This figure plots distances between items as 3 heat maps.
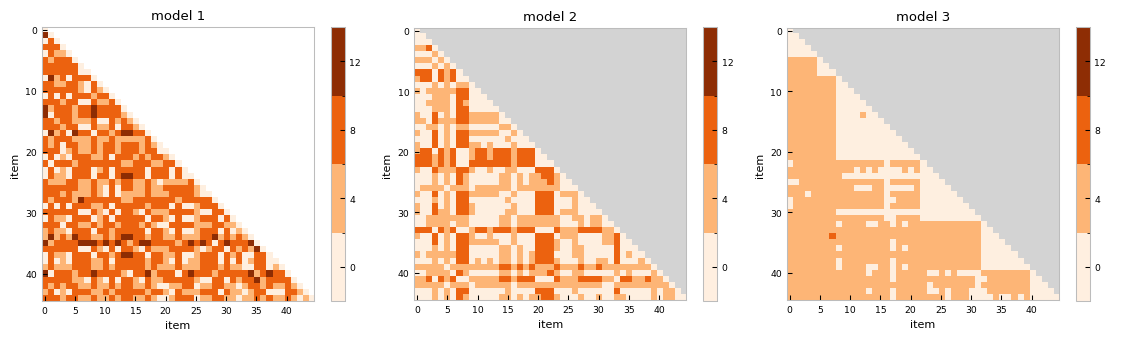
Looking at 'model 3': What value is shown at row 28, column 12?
4
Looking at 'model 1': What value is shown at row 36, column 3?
8
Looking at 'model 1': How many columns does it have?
45
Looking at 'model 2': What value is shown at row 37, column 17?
4
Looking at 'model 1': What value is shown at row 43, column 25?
4
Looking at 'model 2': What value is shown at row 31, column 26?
4
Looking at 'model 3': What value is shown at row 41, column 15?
4
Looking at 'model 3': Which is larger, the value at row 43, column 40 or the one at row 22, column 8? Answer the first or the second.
the second
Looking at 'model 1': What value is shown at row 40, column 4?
8
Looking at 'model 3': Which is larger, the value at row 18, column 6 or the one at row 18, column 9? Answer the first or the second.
the first
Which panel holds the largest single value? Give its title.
model 1
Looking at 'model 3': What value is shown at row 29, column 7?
4
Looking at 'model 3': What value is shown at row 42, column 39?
4
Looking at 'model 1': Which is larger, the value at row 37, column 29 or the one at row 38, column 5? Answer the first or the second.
the second
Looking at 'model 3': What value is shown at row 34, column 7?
8
